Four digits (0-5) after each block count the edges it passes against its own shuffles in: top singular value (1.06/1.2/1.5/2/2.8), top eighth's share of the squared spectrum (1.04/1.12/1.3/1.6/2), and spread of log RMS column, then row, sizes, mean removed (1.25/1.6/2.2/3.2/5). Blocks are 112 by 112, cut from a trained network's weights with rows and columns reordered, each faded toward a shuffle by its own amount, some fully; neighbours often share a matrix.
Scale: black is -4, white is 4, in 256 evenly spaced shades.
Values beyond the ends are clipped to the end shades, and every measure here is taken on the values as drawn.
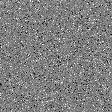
2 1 0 0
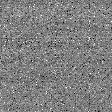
2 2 1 0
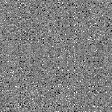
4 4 2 3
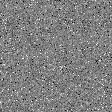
2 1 0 0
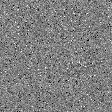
2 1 0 0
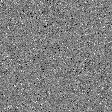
0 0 0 0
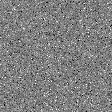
2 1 0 0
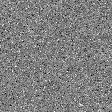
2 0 0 0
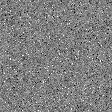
0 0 0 0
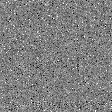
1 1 0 1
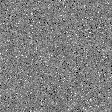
0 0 0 0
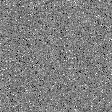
0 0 0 0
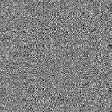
4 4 3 2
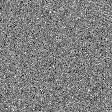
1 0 0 0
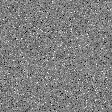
0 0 0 0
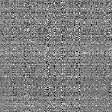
4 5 4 2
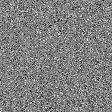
2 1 0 0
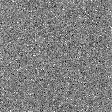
2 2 0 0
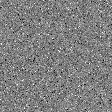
1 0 0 0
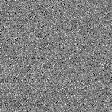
3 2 0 1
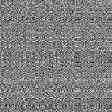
5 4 1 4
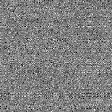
4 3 1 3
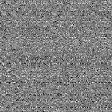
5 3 1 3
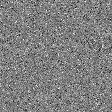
2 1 0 0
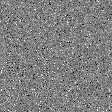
2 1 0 0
